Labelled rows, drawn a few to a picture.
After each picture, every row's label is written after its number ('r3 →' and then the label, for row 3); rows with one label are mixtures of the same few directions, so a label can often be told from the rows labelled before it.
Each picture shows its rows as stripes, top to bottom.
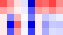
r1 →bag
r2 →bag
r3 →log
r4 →log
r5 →log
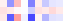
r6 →log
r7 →bag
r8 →log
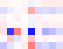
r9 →bag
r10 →bag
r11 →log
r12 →bag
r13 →log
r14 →log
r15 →bag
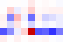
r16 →bag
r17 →log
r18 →log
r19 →log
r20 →bag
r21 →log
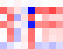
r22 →log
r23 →bag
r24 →log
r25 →bag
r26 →log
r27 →log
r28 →bag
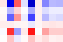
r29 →log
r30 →log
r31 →log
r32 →bag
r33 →log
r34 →log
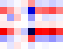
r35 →bag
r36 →bag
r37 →log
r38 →bag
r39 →bag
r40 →bag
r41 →log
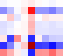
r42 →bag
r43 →bag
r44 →log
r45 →bag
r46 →bag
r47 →log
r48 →bag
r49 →bag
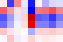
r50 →log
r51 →bag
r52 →bag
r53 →bag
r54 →bag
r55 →log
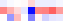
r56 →bag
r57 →bag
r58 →log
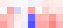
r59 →bag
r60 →log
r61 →bag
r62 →bag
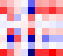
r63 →bag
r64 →bag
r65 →log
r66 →bag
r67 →log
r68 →log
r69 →log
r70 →bag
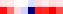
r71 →bag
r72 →bag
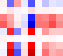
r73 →log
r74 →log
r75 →bag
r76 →bag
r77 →log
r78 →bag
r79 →log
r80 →log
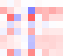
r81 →log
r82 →bag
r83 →log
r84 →log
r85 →log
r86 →bag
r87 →bag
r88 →log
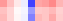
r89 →bag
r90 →bag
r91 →bag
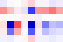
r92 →bag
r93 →bag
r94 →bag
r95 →log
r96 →log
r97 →bag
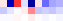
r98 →log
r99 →bag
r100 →bag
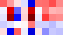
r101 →bag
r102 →log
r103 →log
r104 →bag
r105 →log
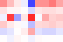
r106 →bag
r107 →bag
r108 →log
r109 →bag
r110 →bag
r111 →log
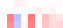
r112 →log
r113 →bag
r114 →log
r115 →log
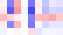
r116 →log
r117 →log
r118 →bag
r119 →log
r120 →bag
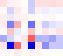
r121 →bag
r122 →log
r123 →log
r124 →log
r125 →log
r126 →bag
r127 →log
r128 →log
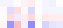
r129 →bag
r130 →log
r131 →log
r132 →log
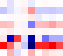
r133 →log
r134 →bag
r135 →bag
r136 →bag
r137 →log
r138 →log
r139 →bag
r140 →log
